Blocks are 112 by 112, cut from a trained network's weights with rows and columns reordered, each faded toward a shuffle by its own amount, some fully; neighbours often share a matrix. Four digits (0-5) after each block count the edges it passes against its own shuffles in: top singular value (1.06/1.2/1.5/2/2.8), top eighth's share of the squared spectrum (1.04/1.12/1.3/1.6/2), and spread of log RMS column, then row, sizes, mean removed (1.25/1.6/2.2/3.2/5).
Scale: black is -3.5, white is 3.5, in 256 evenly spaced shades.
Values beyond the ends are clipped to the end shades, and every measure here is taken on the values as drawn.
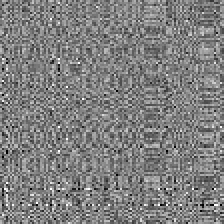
5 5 3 3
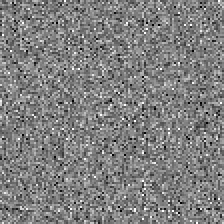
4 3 2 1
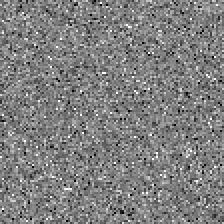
0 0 0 0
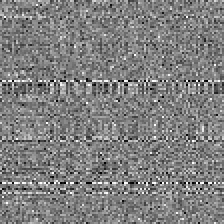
5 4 1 4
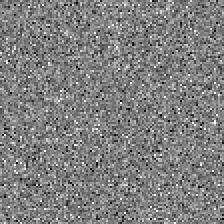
3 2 1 1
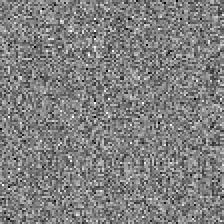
4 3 1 1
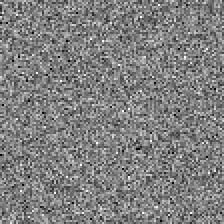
2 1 0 0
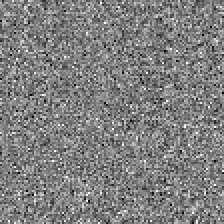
3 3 1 1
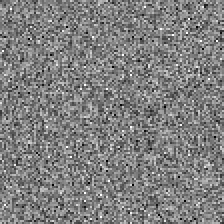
3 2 0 0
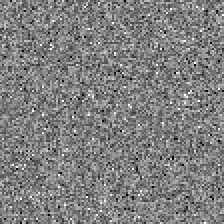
1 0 0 0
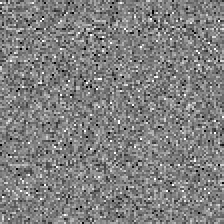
3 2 0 1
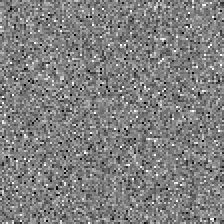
1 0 0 0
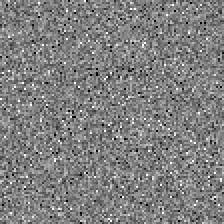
0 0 0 0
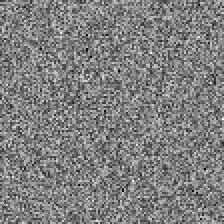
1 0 0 0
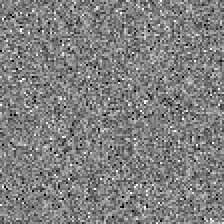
2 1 0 0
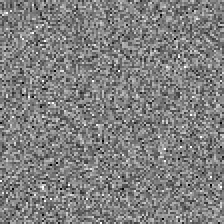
3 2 0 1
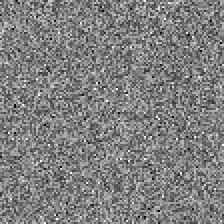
1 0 0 0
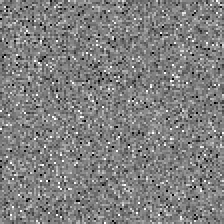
0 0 0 0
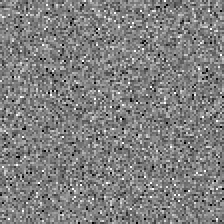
0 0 0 0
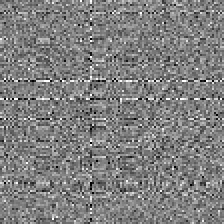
5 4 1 3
